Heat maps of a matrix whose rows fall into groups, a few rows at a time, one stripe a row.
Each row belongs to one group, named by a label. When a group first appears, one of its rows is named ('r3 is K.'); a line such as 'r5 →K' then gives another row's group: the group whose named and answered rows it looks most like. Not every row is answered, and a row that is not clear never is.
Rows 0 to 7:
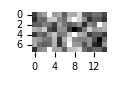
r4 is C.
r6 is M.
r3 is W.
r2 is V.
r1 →C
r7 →C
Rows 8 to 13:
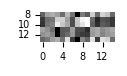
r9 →C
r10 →C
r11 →W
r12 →W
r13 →V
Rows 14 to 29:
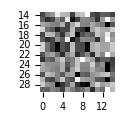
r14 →C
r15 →V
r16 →M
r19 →V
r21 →W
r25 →M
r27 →M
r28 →W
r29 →V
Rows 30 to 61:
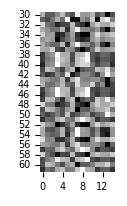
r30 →M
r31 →V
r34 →W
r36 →M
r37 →W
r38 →C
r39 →C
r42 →V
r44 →M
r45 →C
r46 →C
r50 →V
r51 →C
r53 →M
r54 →M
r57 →C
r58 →W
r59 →C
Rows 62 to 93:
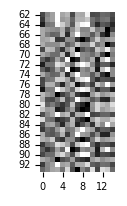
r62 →C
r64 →C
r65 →M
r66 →M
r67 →W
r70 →M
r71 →V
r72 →C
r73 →V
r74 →M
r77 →C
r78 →W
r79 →M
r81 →W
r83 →W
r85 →C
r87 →W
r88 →C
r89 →V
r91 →W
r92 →C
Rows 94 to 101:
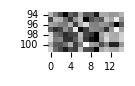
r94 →W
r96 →M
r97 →V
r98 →W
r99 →W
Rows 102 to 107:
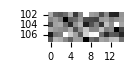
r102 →M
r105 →M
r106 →C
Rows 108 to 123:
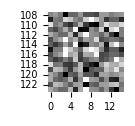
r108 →W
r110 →W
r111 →V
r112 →M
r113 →C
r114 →V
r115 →C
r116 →C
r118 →W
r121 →M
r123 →M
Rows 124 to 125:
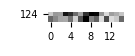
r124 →W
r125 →V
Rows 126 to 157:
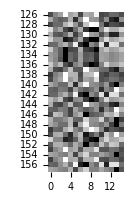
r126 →C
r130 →M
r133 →W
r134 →W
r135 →W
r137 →M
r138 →C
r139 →C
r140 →M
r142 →V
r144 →M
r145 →V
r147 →M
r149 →C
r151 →W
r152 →V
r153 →C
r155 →C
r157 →M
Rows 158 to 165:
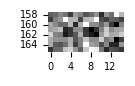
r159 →C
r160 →M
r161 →W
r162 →W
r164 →M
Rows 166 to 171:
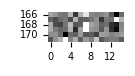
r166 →M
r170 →W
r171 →C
